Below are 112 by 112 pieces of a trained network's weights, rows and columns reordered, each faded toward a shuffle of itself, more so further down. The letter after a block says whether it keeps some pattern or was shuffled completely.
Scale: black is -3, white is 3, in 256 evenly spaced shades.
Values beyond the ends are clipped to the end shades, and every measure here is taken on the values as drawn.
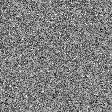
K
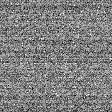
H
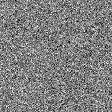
H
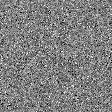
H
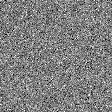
H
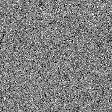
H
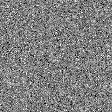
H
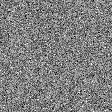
K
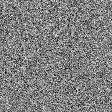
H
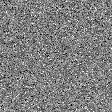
K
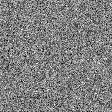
K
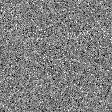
K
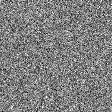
K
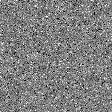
H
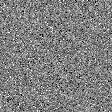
K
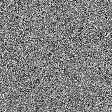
K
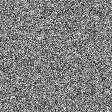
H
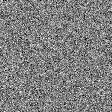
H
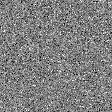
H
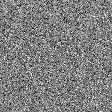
K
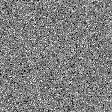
K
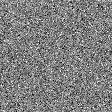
K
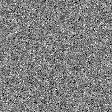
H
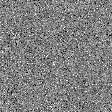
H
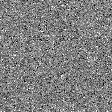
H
